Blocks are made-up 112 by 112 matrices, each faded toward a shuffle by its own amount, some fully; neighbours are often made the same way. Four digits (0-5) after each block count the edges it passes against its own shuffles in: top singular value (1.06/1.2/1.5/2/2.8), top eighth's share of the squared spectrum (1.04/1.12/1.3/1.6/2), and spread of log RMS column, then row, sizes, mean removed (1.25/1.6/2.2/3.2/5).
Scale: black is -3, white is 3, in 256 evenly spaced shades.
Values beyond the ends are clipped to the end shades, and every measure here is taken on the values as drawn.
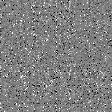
3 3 2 1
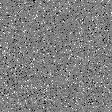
2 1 0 0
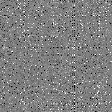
4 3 2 2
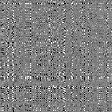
5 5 4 3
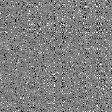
4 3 2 2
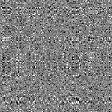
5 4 3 3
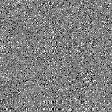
4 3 2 2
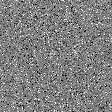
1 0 0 0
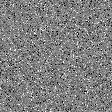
2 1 0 0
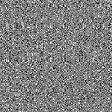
4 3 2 2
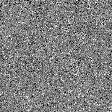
0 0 0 1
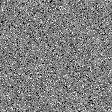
0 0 0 0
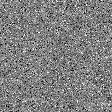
0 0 0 0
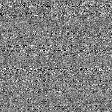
1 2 0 4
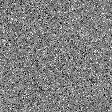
0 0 0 0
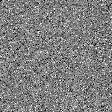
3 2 0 1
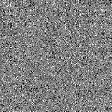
4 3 2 2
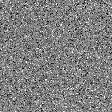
2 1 0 0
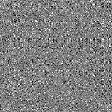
4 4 2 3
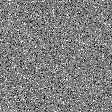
0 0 0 0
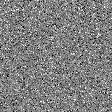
2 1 0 0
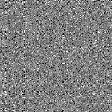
4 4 2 2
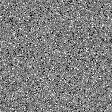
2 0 0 0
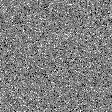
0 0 0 0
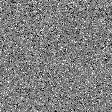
1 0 0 0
